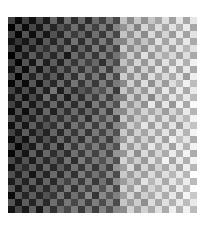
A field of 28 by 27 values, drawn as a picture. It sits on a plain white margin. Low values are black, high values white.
Seam: vertical, 60% of the way across, the right part higher. Grain: checkered. Slope: up to the right.
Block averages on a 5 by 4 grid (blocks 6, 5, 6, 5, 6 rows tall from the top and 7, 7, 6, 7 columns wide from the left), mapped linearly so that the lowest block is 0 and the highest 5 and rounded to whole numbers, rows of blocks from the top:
0 1 3 5 | 0 1 3 5 | 0 1 3 5 | 0 1 3 5 | 0 1 3 5
